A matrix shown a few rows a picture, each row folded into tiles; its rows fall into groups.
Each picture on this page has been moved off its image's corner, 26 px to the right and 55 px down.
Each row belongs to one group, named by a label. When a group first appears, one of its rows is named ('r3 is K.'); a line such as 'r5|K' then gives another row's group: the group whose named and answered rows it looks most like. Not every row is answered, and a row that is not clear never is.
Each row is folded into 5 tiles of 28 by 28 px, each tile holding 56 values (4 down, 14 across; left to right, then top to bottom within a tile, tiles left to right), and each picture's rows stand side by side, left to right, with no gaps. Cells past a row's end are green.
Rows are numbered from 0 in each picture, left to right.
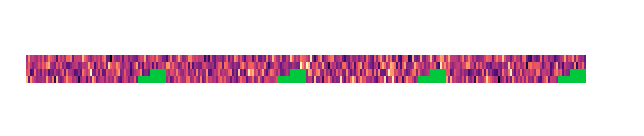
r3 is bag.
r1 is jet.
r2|jet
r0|bag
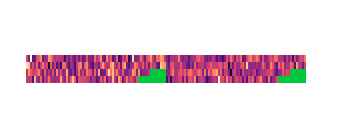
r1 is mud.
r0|jet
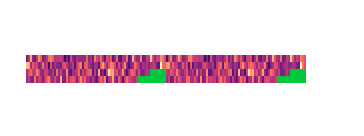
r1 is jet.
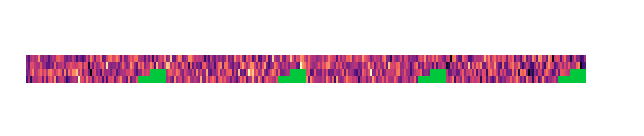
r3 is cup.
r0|mud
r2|bag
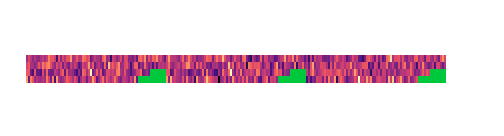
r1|bag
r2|mud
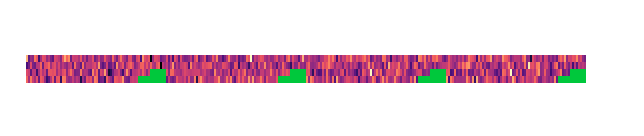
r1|mud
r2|bag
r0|cup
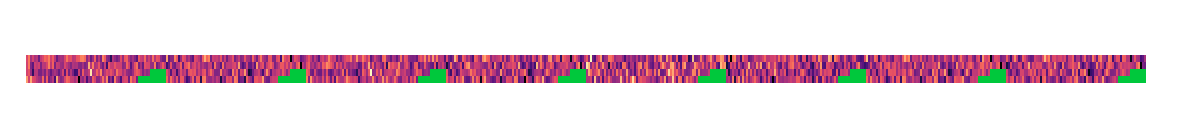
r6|cup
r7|cup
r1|cup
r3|cup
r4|jet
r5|cup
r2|bag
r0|bag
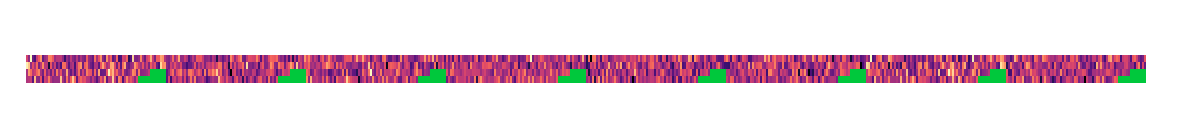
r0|jet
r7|cup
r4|cup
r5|cup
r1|mud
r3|mud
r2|bag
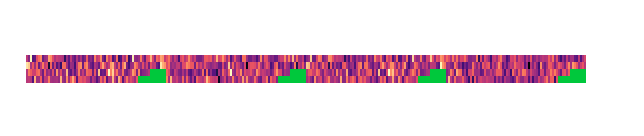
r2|jet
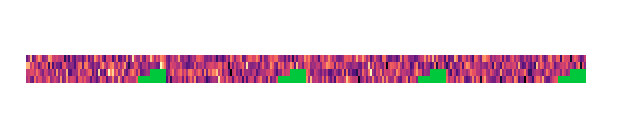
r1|mud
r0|jet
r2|bag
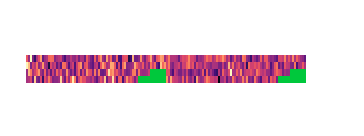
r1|bag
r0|jet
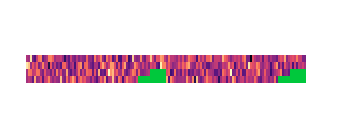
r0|jet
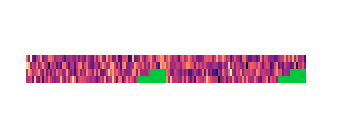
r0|jet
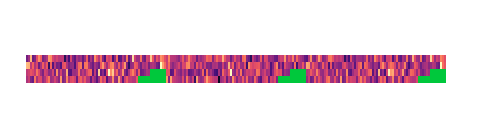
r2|jet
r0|jet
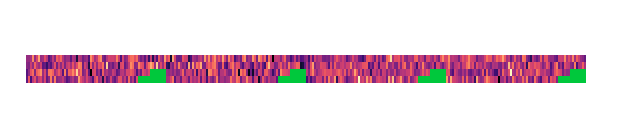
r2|mud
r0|mud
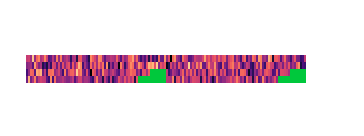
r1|cup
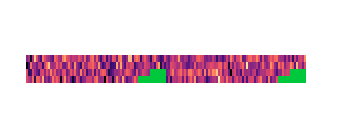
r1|mud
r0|cup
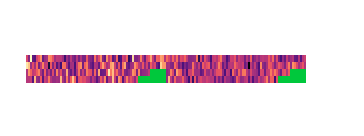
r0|jet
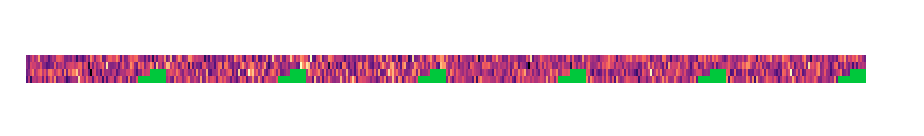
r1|jet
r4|bag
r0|mud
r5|bag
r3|mud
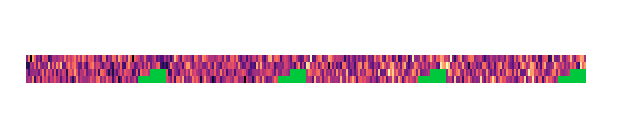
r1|cup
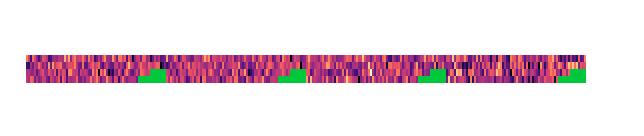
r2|bag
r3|mud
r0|cup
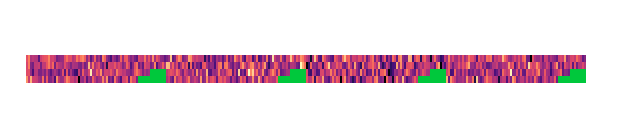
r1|jet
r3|bag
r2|cup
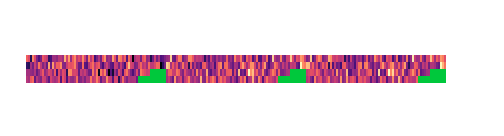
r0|cup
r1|jet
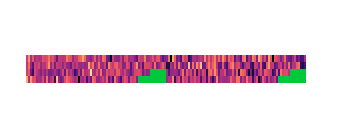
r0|bag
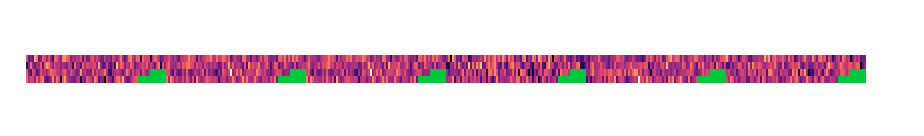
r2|bag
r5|cup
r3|cup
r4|mud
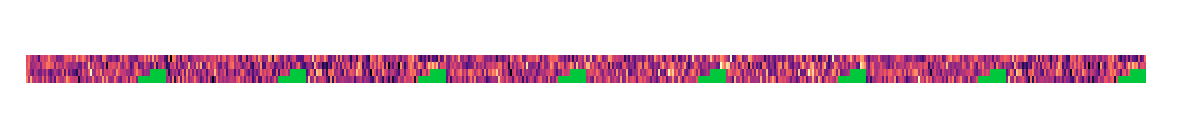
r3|mud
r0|bag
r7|mud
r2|mud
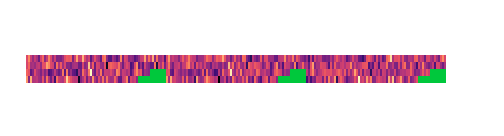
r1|bag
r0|bag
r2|mud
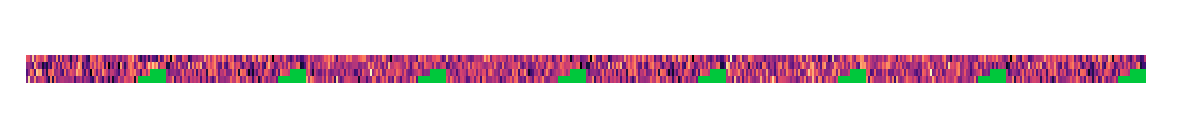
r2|bag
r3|cup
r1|cup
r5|jet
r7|cup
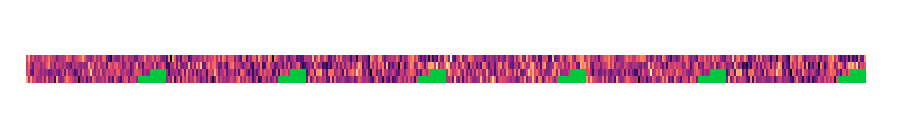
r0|bag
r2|mud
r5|mud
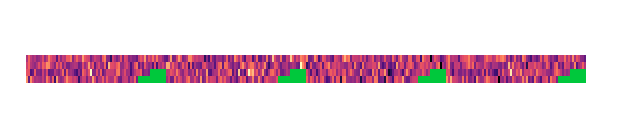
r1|jet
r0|bag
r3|bag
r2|cup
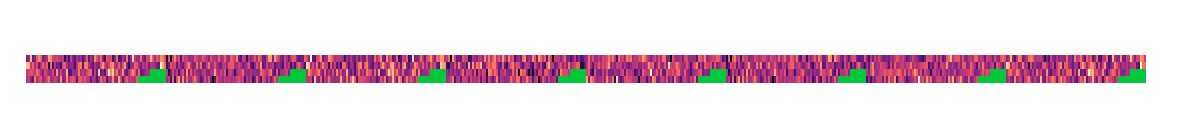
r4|bag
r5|cup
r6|mud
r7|jet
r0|jet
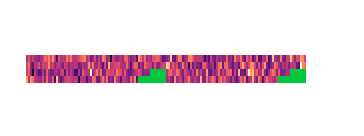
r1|jet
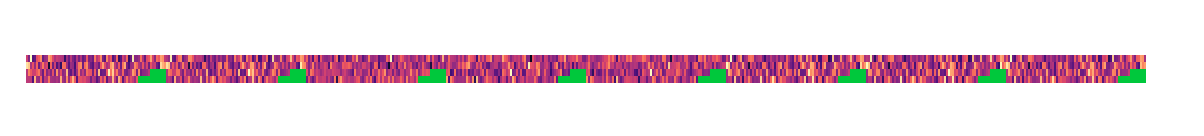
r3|bag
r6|jet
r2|mud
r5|jet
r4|bag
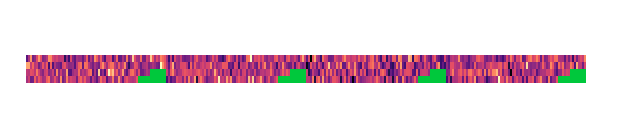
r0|jet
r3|mud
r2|cup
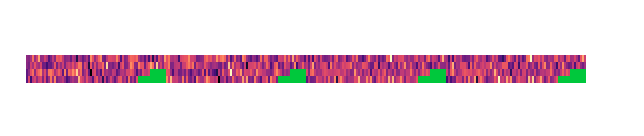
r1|bag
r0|mud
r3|mud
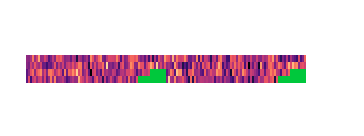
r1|mud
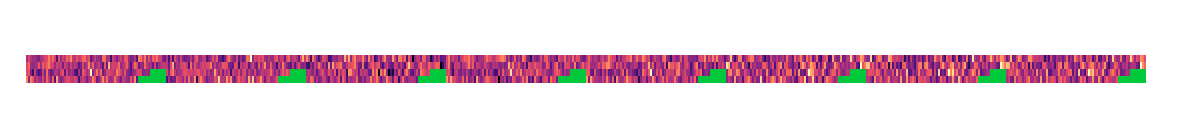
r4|bag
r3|bag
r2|cup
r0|bag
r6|jet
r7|jet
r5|jet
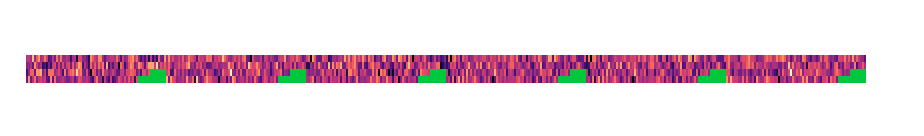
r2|cup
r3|cup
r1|bag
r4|cup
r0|mud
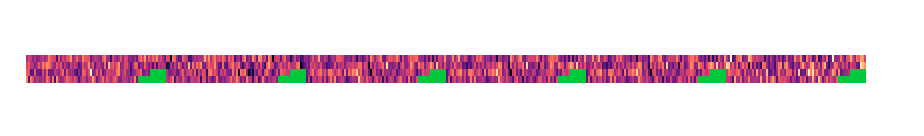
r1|cup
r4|mud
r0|bag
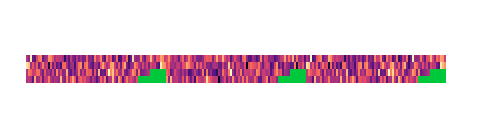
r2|jet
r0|jet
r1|bag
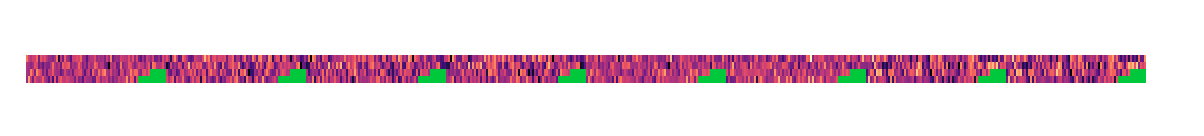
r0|mud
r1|cup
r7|mud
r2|cup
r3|cup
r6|mud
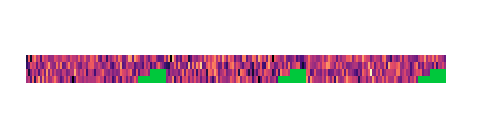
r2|bag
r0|cup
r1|cup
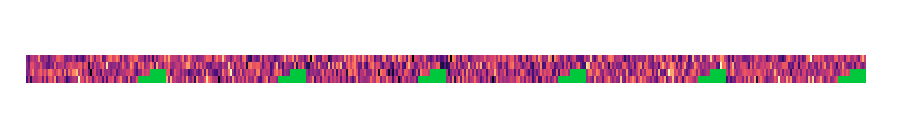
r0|mud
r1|bag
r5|mud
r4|jet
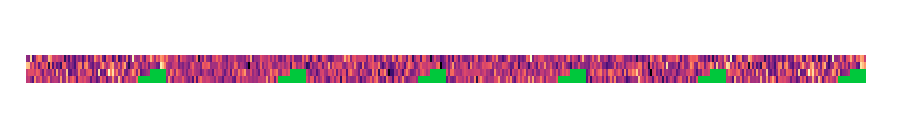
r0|jet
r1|mud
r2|cup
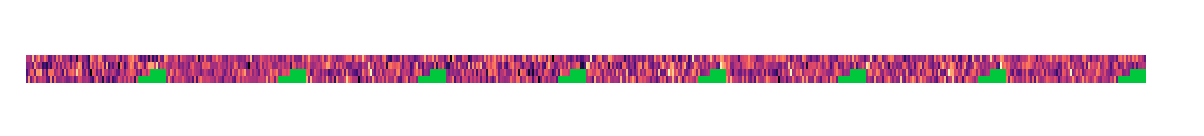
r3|cup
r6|jet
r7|bag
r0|mud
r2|bag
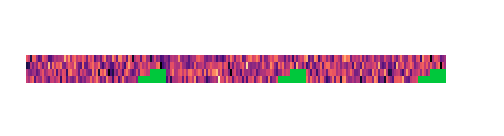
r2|cup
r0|cup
